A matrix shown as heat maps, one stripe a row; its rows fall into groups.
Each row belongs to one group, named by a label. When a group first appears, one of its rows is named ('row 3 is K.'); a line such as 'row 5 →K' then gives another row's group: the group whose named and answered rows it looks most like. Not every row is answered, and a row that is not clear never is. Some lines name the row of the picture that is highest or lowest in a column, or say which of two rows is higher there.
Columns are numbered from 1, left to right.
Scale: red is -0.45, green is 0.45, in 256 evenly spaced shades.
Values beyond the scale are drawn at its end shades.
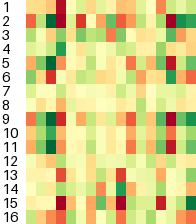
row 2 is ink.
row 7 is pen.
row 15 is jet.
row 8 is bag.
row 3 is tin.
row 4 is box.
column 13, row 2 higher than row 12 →No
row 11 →ink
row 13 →jet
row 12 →tin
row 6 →tin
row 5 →ink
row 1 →jet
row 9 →ink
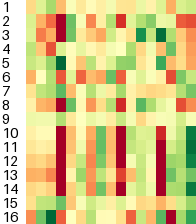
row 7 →pen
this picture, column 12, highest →3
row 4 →tin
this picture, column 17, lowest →2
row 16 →ink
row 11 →jet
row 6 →ink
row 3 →bag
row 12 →jet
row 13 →jet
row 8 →bag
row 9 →pen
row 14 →jet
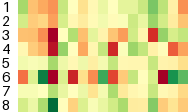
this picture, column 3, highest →6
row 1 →bag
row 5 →box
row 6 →ink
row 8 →box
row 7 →box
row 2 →bag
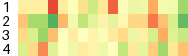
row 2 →pen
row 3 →ink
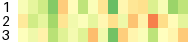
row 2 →pen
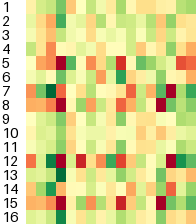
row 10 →pen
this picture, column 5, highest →5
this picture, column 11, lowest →7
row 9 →pen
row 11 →pen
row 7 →ink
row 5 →bag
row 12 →ink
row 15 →jet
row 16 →box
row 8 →jet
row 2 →tin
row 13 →box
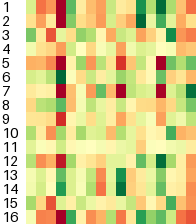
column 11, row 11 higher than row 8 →Yes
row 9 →jet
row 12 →bag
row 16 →bag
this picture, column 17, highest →7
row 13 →box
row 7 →jet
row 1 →bag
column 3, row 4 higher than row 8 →No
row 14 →box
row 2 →bag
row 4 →bag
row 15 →tin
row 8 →pen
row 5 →jet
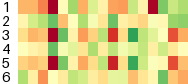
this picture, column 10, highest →2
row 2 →pen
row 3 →bag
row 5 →bag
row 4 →tin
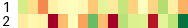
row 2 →jet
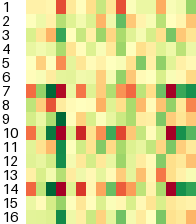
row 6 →box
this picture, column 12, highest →5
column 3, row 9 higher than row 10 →No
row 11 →tin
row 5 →bag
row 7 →ink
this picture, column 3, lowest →8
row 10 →ink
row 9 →box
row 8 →tin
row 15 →box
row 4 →pen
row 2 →box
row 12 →box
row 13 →pen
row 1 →jet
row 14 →ink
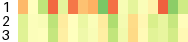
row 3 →pen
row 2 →pen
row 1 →ink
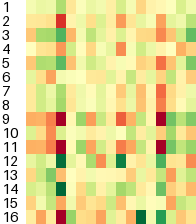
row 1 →pen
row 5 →pen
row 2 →jet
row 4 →bag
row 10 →tin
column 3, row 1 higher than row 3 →No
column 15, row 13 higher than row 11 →No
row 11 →jet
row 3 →pen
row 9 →jet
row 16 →bag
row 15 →ink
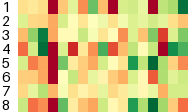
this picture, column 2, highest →3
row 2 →bag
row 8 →bag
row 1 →jet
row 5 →bag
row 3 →ink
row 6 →jet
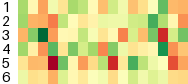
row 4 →tin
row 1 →tin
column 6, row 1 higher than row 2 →Yes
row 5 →bag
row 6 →bag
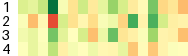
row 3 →box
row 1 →box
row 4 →pen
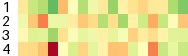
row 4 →jet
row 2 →tin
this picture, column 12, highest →4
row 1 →pen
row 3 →pen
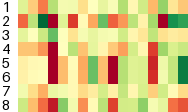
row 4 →jet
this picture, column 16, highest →2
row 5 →jet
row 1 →tin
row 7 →tin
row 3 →box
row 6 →jet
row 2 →ink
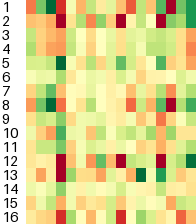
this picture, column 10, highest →5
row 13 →bag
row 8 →ink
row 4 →bag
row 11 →pen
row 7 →ink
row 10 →tin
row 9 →pen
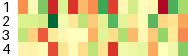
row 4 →jet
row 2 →box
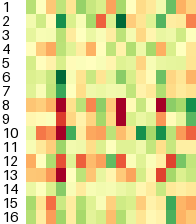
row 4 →tin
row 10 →bag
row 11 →tin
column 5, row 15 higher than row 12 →No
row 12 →ink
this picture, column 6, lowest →12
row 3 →pen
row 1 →tin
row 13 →jet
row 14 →box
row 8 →jet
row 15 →tin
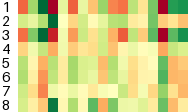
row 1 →ink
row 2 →box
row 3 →ink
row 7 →tin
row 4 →ink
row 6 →tin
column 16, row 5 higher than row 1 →No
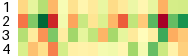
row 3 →tin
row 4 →bag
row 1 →ink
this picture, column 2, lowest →4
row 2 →ink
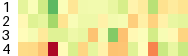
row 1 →box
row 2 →pen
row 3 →box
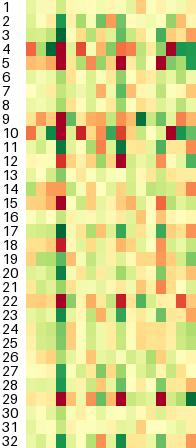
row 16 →pen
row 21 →pen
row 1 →pen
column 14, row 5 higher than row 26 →No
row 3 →box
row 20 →box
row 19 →pen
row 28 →box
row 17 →box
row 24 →pen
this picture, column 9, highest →10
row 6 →pen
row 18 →jet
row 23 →box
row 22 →bag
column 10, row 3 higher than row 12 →Yes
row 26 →tin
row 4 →ink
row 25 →pen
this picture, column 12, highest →9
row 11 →box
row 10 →ink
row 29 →jet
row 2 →tin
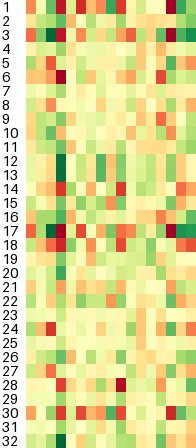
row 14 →bag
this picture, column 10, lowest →28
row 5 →tin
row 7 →box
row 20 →box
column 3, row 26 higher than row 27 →Yes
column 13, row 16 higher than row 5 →No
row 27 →tin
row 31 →box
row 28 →jet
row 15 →tin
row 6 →jet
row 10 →ink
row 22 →tin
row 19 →tin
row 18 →bag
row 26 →pen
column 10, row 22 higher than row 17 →Yes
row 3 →ink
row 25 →pen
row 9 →pen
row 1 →ink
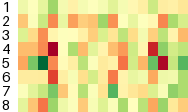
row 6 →jet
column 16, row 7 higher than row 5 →Yes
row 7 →pen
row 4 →jet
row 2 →ink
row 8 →tin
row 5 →ink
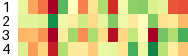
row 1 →bag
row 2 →box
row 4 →bag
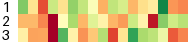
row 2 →jet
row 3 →bag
